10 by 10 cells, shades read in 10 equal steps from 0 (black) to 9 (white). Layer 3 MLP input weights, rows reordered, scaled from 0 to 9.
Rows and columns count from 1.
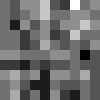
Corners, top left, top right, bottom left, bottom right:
4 5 4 3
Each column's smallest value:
2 1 1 1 1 2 2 1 0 3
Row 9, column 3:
3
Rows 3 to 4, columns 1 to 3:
4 1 5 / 4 4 2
